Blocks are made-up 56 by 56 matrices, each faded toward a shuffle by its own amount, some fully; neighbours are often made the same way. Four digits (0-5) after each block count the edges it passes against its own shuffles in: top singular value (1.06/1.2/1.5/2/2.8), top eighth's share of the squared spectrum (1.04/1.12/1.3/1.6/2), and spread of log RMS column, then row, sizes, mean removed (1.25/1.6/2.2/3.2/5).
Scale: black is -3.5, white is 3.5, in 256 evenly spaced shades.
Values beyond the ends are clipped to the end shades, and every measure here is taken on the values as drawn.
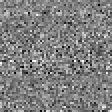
1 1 0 3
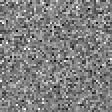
0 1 0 1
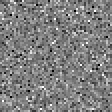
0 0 0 0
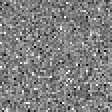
1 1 0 0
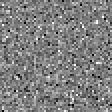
2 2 0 0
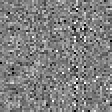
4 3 2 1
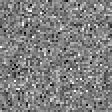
2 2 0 0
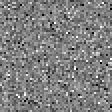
0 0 0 0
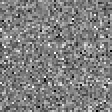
2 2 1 1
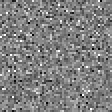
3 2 1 1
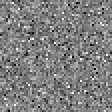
0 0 0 0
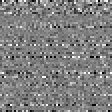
2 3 0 4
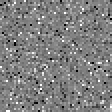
0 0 0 0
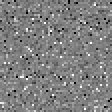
1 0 0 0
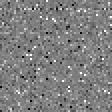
1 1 0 0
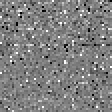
1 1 0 1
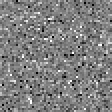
0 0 0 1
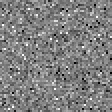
1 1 0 0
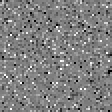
0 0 0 0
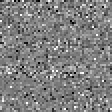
1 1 0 2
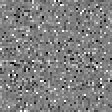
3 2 0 1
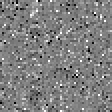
2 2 1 0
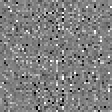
4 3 2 1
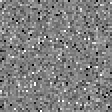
0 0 0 0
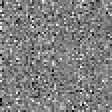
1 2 2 0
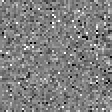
1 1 1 0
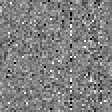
2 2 2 0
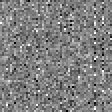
2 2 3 0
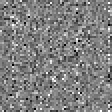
1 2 2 0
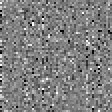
1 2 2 0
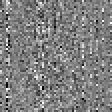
2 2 3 0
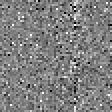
2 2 2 0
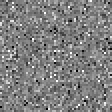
1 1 2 0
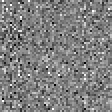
0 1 2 0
